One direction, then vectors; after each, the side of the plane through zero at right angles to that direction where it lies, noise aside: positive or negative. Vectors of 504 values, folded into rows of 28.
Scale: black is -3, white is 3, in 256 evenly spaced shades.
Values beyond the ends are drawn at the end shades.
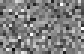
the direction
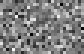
negative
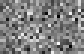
positive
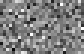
positive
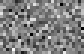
negative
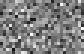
positive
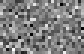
negative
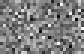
positive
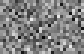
negative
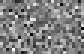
negative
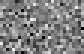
negative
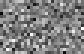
positive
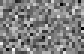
negative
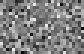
negative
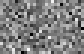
negative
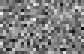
negative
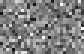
positive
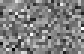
positive
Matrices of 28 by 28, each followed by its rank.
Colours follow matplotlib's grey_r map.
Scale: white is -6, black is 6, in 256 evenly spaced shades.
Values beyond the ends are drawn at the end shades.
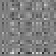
two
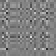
two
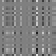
one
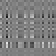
one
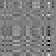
two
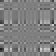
one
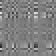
two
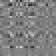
two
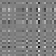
one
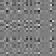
two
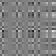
one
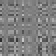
two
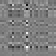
two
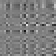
two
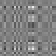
one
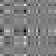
one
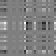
one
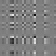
one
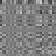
two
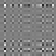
one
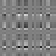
one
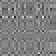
two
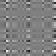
one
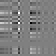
one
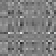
two
